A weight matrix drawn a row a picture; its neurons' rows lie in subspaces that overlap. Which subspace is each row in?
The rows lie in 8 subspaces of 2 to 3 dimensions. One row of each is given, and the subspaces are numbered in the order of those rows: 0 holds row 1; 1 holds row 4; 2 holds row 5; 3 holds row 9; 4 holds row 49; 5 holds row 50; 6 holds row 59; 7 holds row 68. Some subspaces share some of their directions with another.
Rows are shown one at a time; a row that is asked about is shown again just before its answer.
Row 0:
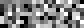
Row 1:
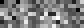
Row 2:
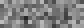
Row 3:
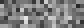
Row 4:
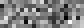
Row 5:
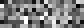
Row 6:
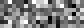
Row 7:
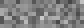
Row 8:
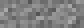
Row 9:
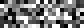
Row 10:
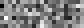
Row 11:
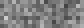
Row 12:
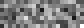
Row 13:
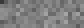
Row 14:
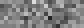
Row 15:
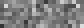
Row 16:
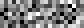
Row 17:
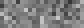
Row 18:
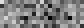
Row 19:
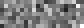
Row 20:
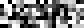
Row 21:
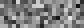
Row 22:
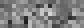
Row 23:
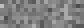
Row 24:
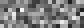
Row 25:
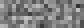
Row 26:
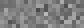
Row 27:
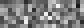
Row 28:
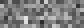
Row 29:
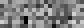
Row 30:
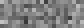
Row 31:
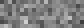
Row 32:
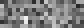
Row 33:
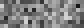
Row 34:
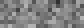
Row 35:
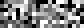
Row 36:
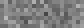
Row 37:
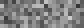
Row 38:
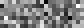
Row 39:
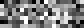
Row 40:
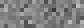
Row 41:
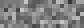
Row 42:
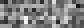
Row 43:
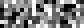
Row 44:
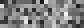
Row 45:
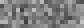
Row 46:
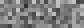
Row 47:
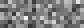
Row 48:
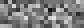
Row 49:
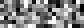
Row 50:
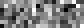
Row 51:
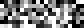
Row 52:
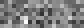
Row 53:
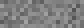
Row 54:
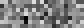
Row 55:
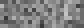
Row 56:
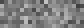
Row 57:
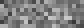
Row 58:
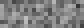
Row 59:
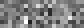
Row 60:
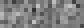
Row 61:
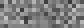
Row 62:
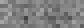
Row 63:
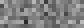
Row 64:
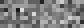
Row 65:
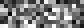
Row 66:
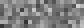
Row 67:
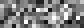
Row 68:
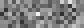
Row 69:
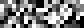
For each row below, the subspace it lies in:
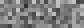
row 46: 4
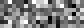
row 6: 6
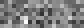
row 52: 6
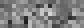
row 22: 6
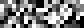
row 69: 1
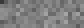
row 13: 0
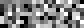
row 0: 0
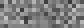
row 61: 7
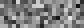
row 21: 1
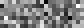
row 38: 1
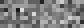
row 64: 3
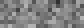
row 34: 4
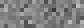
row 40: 7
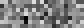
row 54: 2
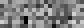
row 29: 6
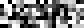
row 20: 6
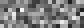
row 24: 3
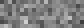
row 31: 6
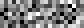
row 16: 7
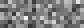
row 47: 2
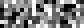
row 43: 5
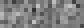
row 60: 5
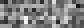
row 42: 5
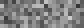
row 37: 1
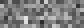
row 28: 3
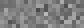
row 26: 1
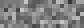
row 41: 3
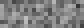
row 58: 5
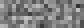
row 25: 0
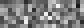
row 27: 4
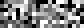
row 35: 3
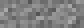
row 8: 7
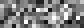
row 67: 1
